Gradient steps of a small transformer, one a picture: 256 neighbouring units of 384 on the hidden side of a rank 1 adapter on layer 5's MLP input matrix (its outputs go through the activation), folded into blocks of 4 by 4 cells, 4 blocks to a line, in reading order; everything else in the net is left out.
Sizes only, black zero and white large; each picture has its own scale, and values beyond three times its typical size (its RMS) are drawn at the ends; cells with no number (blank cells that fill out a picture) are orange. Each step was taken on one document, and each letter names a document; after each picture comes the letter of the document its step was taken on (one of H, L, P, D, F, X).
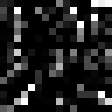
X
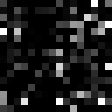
X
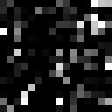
X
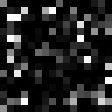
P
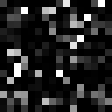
P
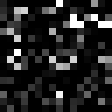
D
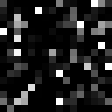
X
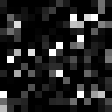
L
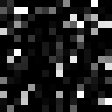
D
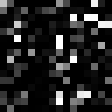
D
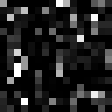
P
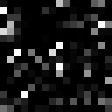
L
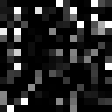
X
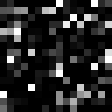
D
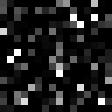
D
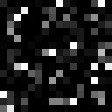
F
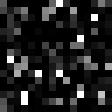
P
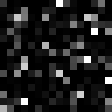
P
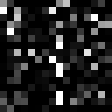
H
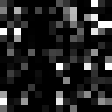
X
